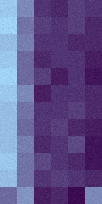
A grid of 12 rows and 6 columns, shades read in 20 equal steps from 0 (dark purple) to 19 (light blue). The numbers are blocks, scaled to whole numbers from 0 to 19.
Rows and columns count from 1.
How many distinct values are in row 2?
5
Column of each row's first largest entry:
1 1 1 1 1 1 1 1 1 1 1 2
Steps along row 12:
up down up down up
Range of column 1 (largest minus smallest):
10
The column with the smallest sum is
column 6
